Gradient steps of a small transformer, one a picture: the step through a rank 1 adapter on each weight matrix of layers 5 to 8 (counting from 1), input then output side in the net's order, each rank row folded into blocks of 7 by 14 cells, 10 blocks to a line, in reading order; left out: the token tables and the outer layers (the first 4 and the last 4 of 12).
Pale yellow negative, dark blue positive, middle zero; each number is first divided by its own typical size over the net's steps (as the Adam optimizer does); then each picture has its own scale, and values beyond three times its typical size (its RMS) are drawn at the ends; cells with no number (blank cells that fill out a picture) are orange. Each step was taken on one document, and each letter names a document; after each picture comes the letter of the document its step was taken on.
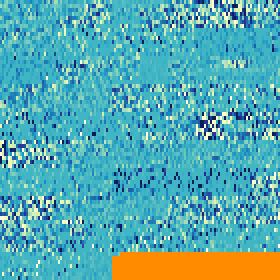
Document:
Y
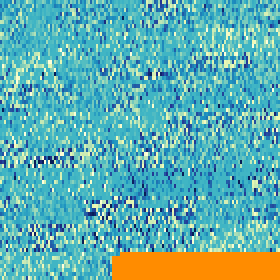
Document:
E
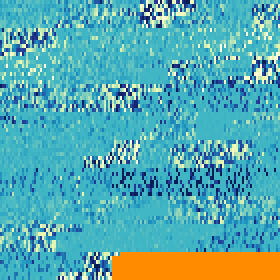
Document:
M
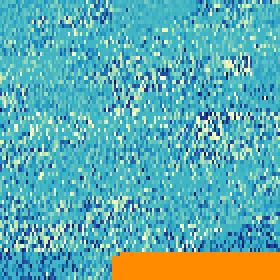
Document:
E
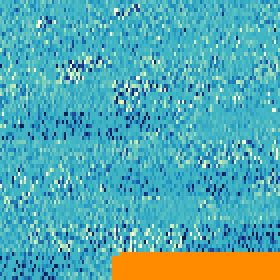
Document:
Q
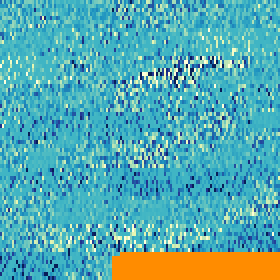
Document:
Q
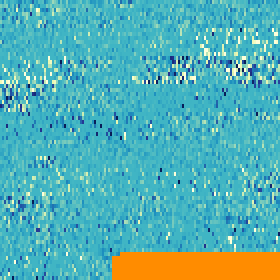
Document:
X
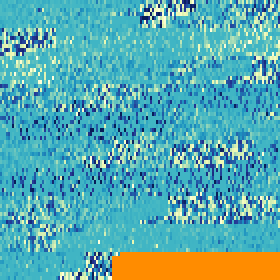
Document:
M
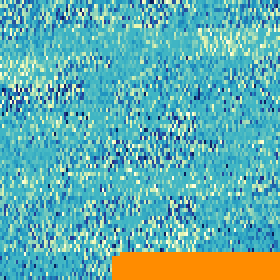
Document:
E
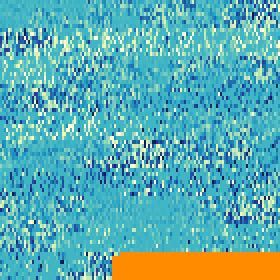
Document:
M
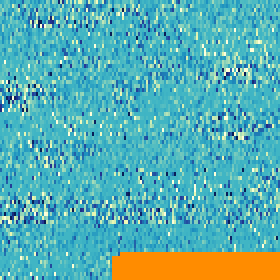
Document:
X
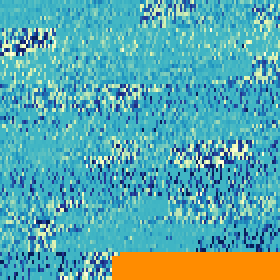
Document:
M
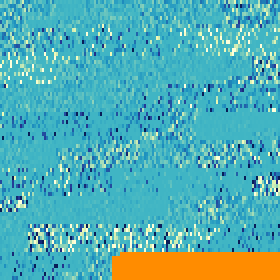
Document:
Q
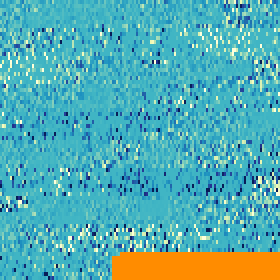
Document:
Q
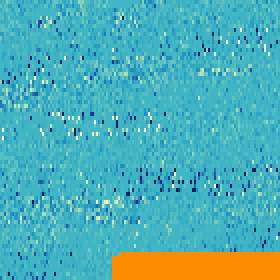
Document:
X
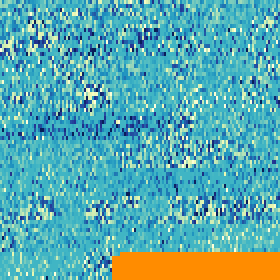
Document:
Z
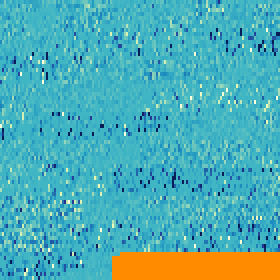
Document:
Y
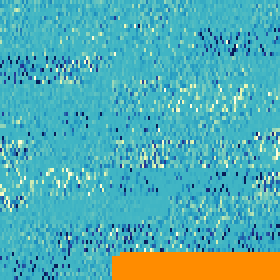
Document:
Q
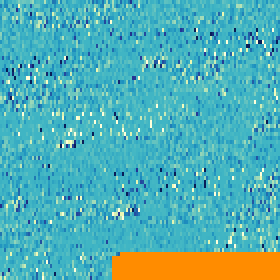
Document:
X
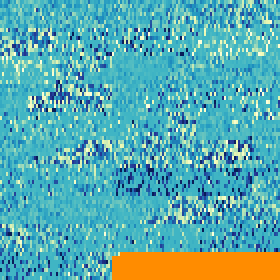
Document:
Z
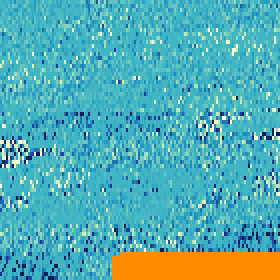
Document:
Q
